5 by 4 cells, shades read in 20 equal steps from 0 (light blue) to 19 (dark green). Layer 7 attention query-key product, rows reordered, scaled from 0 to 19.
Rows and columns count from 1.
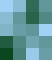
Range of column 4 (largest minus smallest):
10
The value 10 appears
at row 2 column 4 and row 4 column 2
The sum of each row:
25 36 19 40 38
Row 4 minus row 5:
-3 -1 5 1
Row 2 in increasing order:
3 8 10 15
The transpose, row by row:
0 3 4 16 19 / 3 8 7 10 11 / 14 15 8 6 1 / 8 10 0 8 7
